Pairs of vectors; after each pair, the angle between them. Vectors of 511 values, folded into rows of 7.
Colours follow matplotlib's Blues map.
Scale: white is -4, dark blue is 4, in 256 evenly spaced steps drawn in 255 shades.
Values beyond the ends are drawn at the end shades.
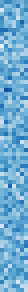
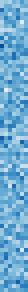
nearly opposite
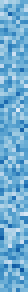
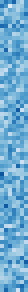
partly opposed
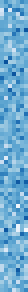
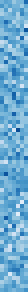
partly aligned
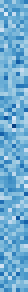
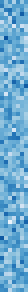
partly aligned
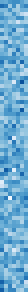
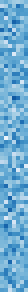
partly opposed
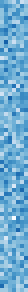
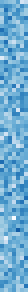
nearly parallel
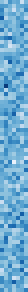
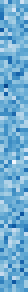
nearly parallel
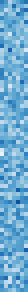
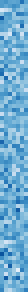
partly aligned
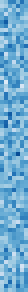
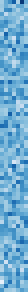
partly aligned
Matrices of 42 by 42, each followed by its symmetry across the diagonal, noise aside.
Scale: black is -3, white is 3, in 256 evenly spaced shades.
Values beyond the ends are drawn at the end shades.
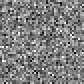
antisymmetric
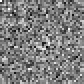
symmetric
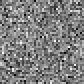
neither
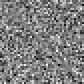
antisymmetric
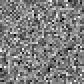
symmetric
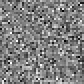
antisymmetric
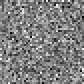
neither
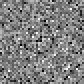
symmetric
